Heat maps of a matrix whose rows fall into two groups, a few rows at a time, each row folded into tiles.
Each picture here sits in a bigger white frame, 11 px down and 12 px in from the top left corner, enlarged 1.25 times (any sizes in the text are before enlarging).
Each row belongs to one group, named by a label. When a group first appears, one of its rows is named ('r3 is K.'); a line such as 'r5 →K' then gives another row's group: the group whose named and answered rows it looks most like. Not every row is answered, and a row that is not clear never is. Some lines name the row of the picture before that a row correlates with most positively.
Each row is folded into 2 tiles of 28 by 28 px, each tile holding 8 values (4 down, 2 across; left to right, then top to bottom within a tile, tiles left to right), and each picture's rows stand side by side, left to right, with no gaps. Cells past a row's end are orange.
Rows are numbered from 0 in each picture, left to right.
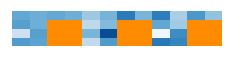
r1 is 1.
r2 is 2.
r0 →2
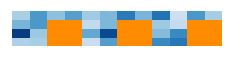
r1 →1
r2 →2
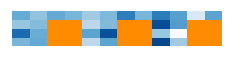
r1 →1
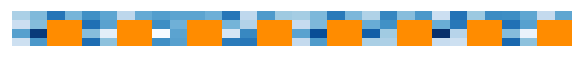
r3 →2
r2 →2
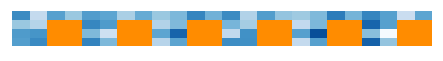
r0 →2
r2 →1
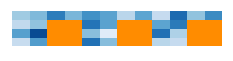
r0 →1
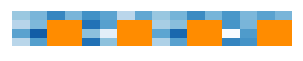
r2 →1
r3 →2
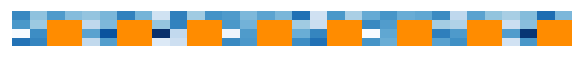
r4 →2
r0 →2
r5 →2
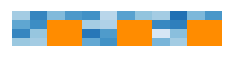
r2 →2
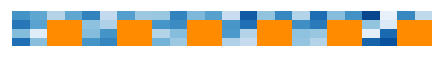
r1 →2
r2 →2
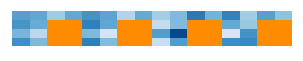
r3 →2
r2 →1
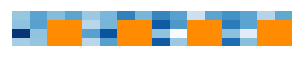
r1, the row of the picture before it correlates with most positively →2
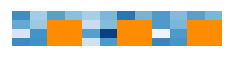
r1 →1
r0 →2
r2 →2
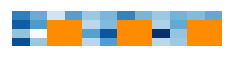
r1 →1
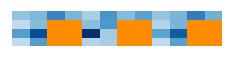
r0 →1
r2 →1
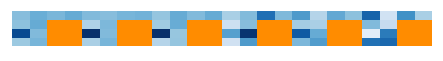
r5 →2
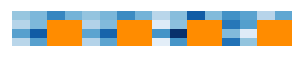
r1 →1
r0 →1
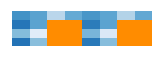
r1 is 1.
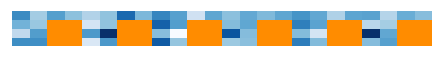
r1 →1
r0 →2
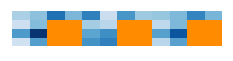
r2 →1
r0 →1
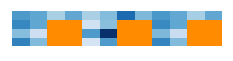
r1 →1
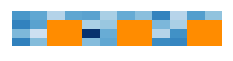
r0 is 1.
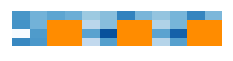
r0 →2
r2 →1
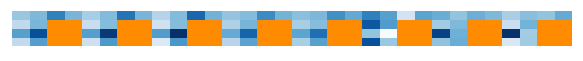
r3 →1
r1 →1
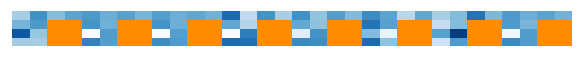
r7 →2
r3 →2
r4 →2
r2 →2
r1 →2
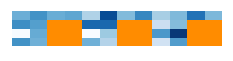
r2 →1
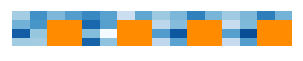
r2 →1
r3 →1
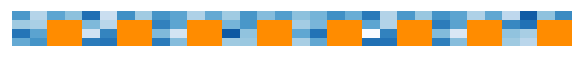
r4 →1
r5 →2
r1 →2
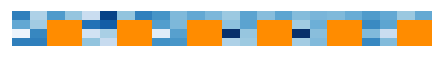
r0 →2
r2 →2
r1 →2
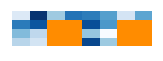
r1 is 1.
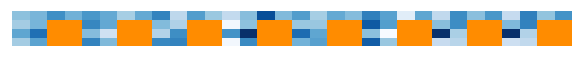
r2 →2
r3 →1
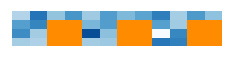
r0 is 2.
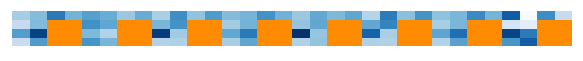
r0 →1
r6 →1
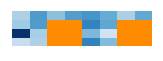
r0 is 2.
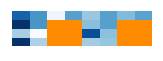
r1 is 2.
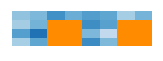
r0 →1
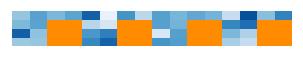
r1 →2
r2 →2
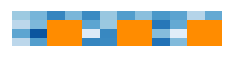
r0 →1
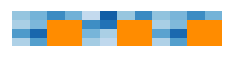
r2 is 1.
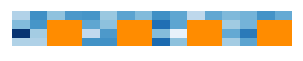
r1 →2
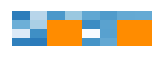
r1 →2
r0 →2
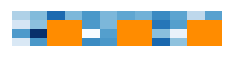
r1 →2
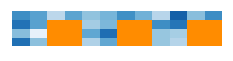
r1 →1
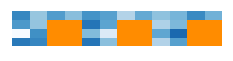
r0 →2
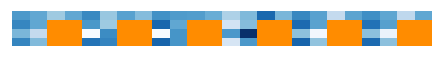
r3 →1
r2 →2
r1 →2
